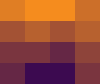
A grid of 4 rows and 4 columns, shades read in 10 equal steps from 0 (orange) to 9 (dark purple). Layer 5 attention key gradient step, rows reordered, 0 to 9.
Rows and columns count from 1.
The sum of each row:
3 14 24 31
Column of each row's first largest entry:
4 1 3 2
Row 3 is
6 6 7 5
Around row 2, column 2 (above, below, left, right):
0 6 4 4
